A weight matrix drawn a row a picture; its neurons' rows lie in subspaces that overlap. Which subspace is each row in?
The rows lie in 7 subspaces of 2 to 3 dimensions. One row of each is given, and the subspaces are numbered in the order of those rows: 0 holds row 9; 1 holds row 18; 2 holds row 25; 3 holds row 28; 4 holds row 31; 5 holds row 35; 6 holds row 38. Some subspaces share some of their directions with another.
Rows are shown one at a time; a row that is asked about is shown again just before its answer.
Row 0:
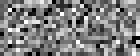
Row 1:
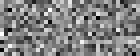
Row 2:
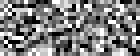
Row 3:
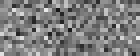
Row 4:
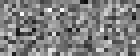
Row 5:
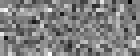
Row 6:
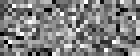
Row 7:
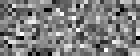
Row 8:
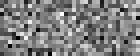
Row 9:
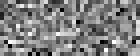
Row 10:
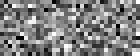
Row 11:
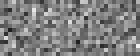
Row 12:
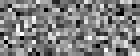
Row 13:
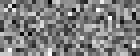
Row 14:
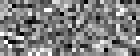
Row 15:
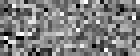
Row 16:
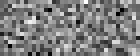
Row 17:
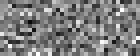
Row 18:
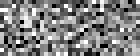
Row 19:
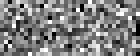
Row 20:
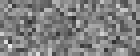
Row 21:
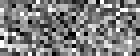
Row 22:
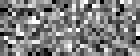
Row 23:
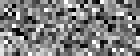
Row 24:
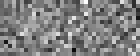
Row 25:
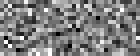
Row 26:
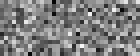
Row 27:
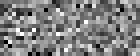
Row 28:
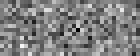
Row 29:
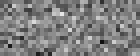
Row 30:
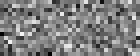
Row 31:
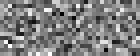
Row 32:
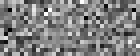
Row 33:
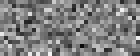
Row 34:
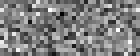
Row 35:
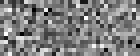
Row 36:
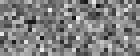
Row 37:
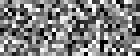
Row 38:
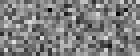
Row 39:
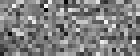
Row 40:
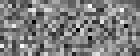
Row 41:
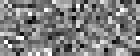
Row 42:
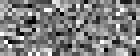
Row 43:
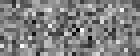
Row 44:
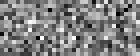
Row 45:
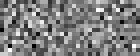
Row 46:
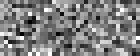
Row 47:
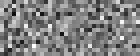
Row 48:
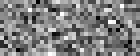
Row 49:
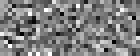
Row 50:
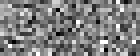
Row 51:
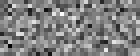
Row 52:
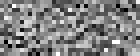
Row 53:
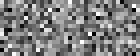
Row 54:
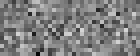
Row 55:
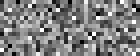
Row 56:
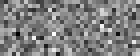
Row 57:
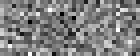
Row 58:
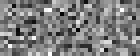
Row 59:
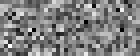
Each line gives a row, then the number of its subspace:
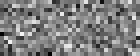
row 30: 1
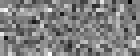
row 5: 1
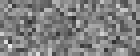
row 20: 1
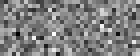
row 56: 3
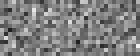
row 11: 5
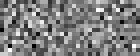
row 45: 1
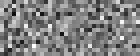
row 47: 1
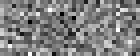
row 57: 2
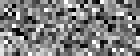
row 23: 0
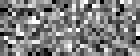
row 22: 1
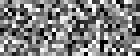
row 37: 0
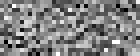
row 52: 1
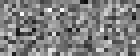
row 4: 3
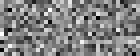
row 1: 5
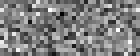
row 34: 2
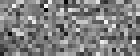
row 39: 0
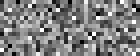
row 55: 5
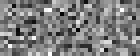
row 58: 3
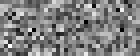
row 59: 6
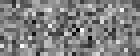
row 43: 3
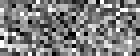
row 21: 2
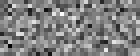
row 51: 4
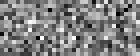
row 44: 6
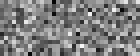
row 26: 4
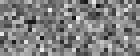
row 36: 6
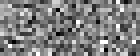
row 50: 0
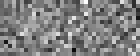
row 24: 5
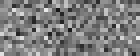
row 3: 0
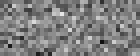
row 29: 4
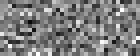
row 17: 0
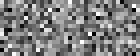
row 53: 5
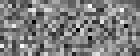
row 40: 3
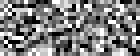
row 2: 2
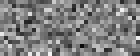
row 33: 4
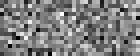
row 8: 2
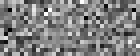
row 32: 5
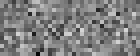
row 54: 3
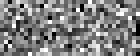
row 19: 0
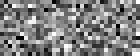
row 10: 3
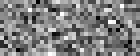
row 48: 2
